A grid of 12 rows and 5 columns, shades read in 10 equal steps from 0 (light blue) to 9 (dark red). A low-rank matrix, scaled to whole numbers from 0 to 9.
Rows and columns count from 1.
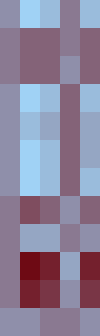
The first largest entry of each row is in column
4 2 2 4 4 4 4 2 1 2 2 3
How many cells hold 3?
12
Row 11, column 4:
3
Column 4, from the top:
4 4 3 5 5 5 5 3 4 2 3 4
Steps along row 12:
same up same down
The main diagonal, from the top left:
3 5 5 5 2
